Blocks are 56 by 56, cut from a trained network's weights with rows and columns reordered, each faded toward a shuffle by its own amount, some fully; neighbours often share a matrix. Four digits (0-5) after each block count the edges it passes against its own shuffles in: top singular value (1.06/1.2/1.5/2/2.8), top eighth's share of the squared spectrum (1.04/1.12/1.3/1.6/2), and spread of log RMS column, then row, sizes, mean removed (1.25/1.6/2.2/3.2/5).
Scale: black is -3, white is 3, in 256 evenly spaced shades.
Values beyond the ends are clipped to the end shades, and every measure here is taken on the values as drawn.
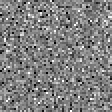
0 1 0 0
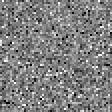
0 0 0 0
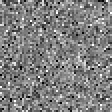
2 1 0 1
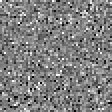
0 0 0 0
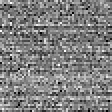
3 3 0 1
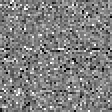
2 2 0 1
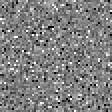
0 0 0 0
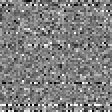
4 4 0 3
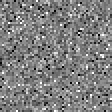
1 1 0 0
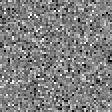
0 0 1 0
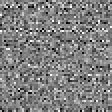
3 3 0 3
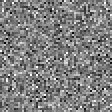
2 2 0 0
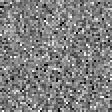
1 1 0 0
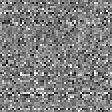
3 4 0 3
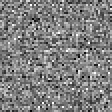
2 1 0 0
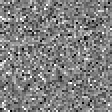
1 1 0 0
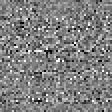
3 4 0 3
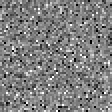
0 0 0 0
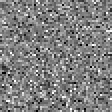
1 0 0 0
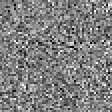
3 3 1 2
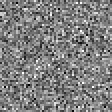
2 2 0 0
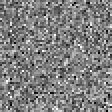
2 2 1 0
